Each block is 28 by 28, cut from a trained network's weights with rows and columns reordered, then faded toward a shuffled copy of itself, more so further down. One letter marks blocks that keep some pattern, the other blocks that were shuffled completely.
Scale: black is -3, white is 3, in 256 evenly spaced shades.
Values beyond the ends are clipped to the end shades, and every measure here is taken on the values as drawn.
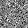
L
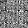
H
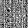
H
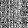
H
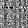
H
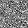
L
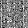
H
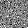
L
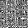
H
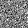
L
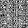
H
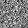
L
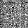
H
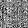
H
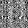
H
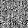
H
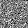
L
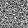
L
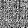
H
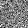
L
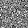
L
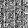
H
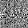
H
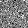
L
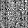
H
